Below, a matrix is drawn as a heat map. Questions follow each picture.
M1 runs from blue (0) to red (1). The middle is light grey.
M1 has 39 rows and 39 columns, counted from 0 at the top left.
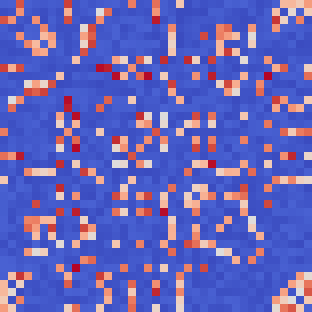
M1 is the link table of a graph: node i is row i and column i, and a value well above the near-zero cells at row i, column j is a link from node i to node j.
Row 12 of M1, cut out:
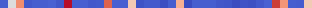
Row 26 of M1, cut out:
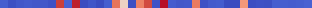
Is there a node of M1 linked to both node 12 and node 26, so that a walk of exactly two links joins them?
no
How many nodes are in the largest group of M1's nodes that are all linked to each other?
8
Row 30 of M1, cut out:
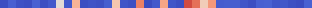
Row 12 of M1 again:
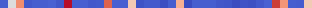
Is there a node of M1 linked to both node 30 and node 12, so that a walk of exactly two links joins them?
no
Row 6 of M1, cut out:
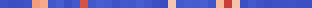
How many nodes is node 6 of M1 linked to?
7
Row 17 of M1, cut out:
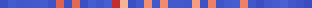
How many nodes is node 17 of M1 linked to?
9
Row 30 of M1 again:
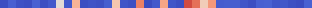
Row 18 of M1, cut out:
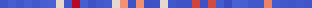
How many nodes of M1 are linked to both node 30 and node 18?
7
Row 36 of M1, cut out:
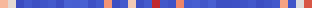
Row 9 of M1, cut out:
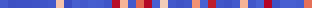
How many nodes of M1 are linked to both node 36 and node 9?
1
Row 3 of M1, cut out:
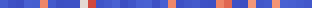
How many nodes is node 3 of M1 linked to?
8
